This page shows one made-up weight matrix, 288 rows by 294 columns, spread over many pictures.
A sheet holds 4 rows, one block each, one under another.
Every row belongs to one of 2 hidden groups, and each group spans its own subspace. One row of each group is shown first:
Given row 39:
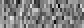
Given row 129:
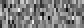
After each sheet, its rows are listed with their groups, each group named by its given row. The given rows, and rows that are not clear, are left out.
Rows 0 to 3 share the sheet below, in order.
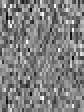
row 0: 129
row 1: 39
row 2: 39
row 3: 129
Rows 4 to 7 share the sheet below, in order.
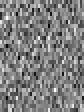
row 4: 129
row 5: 129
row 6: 39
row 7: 129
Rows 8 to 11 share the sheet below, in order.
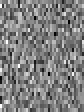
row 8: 39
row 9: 129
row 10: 129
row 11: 129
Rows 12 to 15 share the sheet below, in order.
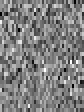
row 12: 129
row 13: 39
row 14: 39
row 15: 39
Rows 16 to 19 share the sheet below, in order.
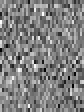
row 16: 129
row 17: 129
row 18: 39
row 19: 39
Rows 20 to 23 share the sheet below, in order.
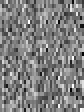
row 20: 39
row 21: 39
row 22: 39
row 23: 39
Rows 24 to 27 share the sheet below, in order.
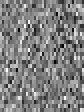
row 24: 39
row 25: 39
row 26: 129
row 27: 39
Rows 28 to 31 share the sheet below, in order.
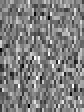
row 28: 129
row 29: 129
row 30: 39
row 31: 39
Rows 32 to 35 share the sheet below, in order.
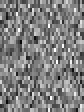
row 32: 129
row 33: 39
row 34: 39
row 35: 129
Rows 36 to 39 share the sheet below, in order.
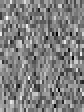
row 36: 129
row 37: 39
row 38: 39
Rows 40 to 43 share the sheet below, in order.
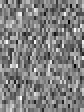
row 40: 39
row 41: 129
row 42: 129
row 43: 39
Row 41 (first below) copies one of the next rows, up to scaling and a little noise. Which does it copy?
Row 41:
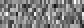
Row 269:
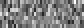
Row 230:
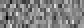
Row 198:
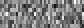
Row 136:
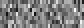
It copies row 198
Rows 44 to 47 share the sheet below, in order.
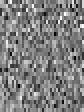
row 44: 39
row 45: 129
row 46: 129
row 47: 39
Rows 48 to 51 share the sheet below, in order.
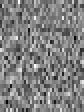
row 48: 39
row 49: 129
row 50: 39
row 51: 129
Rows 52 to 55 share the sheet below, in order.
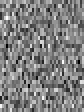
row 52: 129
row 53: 129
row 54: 39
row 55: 129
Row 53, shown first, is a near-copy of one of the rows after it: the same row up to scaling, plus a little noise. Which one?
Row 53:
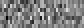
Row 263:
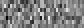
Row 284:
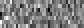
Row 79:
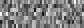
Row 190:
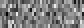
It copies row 263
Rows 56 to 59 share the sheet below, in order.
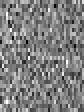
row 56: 129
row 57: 39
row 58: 129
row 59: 129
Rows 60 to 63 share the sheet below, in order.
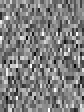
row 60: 129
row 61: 39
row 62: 129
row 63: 129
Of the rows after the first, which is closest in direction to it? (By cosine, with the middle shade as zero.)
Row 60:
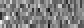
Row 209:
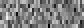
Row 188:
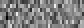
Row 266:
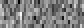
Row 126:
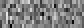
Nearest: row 209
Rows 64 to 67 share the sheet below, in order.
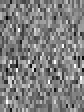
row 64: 129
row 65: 39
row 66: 129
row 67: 129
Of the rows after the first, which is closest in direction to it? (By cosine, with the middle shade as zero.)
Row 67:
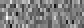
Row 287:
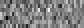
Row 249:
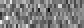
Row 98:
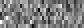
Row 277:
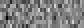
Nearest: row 249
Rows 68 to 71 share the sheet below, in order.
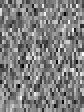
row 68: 39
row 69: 39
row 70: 39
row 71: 39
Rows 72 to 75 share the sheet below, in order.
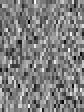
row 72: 39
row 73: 39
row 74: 129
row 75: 39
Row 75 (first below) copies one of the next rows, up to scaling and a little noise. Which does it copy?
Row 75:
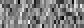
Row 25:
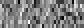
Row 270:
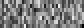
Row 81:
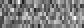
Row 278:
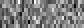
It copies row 25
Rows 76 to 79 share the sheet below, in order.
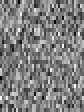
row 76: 39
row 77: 39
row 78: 129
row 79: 129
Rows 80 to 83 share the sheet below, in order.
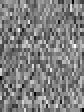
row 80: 39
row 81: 39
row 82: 129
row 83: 39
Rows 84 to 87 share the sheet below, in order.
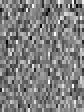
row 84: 39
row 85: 129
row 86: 129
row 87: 39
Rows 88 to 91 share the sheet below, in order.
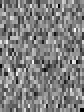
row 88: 39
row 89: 129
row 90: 39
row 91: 39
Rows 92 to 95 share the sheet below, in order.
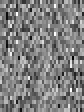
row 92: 129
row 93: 129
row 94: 39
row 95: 39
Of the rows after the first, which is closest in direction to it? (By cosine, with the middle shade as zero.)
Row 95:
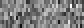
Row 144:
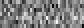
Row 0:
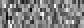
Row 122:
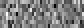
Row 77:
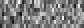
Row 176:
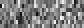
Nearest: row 176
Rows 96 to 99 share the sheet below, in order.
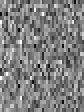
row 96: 129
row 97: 39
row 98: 129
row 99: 39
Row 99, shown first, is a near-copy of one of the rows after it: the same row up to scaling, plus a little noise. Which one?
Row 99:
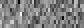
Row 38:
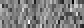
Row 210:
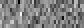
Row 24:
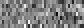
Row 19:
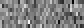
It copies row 210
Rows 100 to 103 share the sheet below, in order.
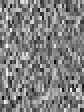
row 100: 129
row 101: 129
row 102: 129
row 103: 39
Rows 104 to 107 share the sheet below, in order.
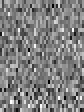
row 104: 39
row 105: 39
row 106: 129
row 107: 39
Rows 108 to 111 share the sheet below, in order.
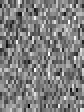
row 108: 39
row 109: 129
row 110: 129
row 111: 39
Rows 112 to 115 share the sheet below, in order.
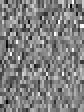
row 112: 39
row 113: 129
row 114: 39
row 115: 129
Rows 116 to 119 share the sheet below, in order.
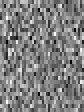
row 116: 129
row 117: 129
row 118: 39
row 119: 129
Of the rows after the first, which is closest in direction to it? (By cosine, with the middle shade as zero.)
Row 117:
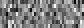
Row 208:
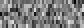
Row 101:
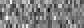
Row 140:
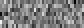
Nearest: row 208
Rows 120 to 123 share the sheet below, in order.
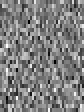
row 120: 39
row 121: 129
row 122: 129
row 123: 129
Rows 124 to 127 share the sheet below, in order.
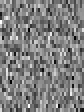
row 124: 129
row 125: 129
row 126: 129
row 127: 39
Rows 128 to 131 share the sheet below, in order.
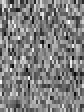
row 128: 129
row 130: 39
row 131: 129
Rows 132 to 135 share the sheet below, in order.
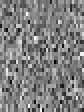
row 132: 39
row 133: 39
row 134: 129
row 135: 39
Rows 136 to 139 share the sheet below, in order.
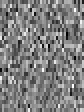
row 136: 129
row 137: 129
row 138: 129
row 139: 39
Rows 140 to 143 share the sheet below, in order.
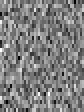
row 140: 129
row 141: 129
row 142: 39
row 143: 129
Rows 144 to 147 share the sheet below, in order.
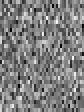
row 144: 39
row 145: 39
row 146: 39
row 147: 39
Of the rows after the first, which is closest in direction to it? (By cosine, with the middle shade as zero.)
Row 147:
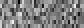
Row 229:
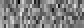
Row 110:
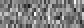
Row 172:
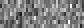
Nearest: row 229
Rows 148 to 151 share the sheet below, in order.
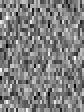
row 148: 129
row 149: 129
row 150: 129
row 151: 129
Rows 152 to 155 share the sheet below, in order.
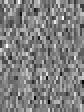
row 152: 39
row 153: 129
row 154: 39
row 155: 129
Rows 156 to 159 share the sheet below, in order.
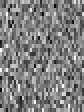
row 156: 129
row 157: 129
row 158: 129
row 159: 39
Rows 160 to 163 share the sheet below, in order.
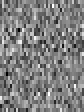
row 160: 39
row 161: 39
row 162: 129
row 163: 129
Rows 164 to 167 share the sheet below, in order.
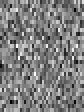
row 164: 129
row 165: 39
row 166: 39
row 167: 39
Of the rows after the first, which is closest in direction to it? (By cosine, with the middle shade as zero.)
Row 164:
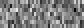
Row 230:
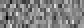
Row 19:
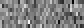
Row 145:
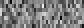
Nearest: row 145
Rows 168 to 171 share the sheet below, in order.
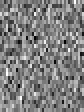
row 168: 129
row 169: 39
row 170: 129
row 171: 39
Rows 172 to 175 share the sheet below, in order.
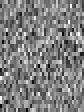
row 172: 39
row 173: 39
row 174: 129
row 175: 129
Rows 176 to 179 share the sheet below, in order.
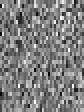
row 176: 39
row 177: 39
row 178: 129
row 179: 39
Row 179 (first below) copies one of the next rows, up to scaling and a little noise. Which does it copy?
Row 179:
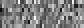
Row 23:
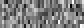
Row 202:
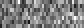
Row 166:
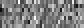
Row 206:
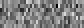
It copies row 166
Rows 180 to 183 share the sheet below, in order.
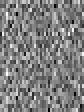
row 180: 129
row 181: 39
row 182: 129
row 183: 129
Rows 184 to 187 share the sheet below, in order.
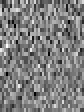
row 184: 129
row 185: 129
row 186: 129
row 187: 39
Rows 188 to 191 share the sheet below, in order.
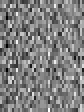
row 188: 129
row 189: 129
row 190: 129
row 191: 129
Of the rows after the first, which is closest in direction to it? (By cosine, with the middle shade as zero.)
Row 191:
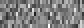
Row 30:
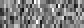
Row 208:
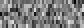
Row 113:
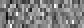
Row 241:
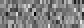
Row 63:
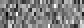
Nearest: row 63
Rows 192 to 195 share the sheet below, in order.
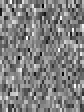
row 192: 39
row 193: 39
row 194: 39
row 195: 129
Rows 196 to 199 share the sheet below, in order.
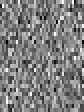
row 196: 39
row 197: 129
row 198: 129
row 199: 129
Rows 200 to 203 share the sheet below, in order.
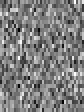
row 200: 129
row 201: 39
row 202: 39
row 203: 39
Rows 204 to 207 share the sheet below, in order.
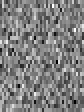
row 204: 39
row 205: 129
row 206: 39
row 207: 39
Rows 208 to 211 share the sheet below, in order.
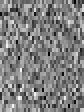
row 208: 129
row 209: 129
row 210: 39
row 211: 39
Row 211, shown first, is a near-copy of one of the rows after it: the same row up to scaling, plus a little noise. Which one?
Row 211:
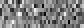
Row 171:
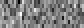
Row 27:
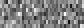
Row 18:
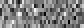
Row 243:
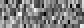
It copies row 18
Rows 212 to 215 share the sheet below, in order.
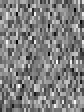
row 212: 129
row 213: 129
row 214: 39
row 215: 39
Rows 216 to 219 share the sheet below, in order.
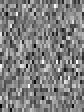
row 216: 129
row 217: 39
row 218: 39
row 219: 129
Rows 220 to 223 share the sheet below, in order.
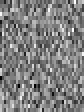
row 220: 129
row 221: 39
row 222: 129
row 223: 39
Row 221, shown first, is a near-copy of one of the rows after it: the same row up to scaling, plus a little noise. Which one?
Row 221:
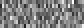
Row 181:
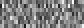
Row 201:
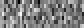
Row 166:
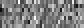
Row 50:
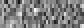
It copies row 181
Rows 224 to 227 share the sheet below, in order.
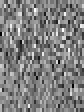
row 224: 39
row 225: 39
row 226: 39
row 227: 39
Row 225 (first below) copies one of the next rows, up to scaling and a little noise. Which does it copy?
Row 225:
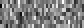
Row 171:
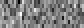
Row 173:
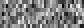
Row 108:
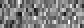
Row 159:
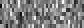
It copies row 159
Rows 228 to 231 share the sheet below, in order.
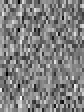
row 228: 39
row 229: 39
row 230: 129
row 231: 39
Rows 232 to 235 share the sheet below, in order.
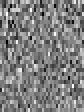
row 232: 129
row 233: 129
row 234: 39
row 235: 39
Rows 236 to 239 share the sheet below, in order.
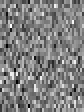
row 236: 129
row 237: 129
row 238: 39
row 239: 39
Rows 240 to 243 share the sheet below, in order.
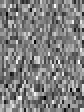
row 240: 129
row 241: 129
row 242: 39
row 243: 39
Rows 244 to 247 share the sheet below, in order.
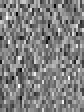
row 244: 129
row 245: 39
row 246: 39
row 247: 39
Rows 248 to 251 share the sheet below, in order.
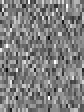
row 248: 129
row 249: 129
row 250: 129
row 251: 129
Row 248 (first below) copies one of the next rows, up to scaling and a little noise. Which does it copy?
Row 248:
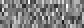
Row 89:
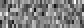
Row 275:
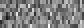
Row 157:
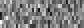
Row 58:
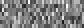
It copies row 58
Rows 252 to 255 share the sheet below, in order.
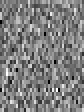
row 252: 129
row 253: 39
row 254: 129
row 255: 39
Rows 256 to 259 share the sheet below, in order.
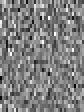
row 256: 129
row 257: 129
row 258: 129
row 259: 129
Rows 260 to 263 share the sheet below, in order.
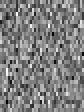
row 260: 129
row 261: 39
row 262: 129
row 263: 129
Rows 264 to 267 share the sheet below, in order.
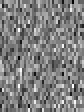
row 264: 39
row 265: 39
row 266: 39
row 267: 39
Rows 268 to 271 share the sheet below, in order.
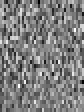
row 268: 39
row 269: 129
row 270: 39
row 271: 39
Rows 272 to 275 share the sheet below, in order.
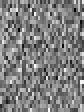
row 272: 129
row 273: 39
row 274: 39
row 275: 129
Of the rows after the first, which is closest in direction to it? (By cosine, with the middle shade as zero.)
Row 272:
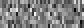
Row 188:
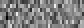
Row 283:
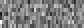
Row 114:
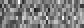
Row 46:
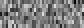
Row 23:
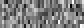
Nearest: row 114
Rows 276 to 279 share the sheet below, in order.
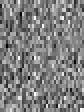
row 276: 39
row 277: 129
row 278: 39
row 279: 39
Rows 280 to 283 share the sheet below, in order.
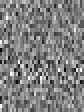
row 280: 129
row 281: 129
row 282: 39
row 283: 129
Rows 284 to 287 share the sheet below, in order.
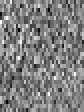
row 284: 129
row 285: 39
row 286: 39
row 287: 129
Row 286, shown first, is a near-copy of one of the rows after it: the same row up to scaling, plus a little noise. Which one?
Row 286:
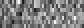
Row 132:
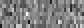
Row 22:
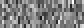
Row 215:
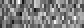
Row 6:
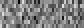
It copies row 215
